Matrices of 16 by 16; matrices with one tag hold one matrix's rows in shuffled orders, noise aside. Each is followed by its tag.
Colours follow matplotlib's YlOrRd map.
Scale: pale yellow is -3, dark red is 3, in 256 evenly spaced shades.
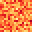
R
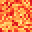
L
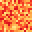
R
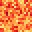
L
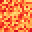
R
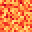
R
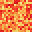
L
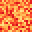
L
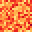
L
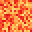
R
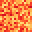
R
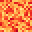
L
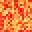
R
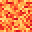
L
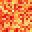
R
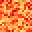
L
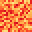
R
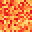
R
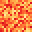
R
